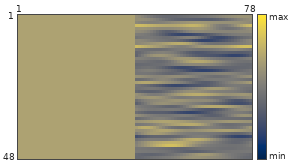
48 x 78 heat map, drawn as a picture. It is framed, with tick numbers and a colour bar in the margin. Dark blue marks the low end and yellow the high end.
It is made of 1 by 2 panels. Panel 1,1: high, flat. Panel 1,2: middling, streaked across, strong in contrast.
